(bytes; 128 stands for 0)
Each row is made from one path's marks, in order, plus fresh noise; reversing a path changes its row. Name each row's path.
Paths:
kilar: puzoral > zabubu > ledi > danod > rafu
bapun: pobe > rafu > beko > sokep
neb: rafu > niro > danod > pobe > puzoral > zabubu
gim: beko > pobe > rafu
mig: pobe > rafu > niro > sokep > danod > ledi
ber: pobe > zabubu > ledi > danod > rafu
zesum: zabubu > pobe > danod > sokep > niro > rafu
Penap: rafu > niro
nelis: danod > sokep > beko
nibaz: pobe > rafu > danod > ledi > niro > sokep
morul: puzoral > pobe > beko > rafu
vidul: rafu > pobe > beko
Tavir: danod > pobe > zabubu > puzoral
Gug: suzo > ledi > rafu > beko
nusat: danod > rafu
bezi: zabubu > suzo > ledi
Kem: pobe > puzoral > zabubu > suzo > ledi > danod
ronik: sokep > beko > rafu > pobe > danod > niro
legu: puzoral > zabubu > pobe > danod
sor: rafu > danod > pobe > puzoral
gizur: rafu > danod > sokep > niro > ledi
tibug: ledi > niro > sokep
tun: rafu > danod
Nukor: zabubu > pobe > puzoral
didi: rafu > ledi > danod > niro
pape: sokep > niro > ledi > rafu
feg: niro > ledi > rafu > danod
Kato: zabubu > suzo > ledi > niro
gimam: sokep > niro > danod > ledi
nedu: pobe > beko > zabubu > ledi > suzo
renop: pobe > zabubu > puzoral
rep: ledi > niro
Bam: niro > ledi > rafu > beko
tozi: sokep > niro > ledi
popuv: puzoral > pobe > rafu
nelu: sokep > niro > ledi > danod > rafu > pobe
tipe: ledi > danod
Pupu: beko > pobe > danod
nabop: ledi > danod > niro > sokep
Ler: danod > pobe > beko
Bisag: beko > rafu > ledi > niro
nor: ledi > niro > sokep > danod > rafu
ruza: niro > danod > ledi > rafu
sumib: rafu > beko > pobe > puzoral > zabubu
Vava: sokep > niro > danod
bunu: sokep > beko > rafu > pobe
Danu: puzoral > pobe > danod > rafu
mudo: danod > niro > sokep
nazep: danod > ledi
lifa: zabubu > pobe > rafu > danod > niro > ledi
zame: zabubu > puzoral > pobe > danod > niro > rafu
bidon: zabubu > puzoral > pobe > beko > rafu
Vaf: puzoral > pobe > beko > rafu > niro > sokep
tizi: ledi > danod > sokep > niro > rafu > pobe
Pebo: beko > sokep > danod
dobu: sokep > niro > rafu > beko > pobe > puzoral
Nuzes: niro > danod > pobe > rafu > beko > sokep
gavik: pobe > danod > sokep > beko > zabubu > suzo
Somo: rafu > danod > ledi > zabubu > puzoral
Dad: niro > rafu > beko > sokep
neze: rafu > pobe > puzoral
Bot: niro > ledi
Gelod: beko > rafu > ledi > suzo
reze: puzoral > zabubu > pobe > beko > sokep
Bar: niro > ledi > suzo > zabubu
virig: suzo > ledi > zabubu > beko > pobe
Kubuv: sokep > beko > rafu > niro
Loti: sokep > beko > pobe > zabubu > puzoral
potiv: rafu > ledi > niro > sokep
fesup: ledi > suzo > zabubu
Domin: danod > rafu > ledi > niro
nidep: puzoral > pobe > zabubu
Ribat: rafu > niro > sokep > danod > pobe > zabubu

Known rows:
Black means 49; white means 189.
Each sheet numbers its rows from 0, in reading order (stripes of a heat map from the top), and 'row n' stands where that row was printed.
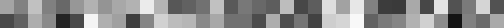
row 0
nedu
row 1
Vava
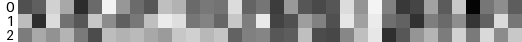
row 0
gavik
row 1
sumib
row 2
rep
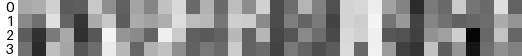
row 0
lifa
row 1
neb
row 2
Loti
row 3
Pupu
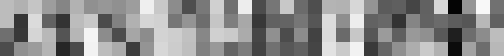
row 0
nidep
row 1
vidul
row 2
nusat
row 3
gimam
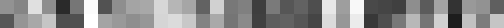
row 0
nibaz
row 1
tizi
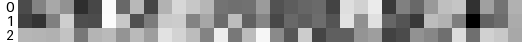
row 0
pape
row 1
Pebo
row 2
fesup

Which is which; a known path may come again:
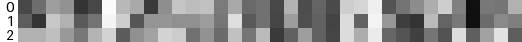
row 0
Vava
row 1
Ler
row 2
ber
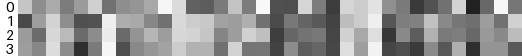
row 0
bidon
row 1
ruza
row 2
didi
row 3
nibaz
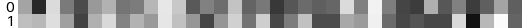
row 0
gim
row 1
Kem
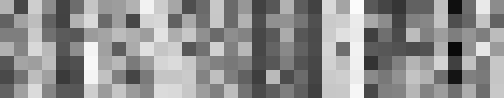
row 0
Vaf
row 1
zesum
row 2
Bam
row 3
Danu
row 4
nor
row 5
mudo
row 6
feg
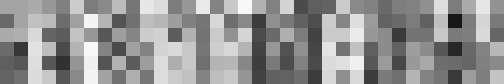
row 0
bezi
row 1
Tavir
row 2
lifa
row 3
nusat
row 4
Ribat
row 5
Domin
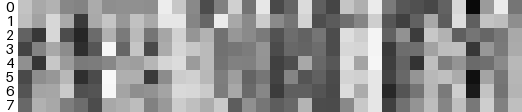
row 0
nidep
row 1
virig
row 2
Dad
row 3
pape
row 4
Bisag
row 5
gimam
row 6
tizi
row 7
Bot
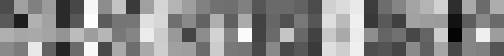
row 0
tozi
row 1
bunu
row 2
legu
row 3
mig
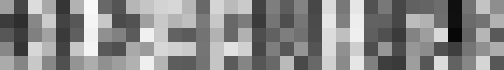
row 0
sor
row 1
nelis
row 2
Loti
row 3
tun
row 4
nedu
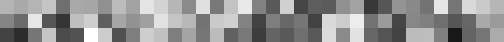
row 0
fesup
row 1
neb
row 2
Pebo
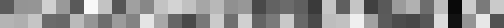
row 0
nazep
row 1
renop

